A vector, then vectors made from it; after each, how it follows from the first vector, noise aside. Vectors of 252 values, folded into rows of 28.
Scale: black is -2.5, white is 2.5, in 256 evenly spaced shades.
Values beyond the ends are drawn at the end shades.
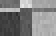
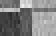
copied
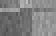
shrunk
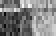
copied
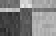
copied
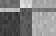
copied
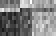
copied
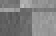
shrunk
